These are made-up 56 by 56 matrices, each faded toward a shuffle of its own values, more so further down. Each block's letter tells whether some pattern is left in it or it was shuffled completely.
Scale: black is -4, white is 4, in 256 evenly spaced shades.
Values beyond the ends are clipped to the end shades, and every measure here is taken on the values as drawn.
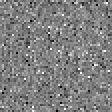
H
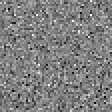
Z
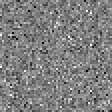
H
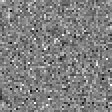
H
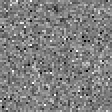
H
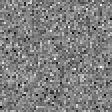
Z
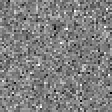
H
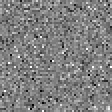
H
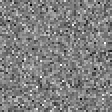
Z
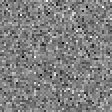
Z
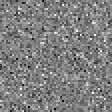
Z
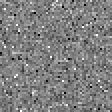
Z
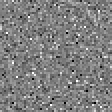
H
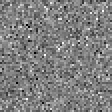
Z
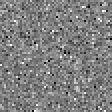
Z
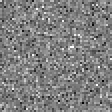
Z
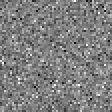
H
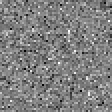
H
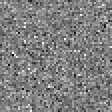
H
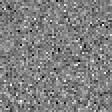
H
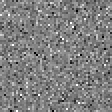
Z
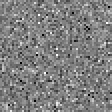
Z
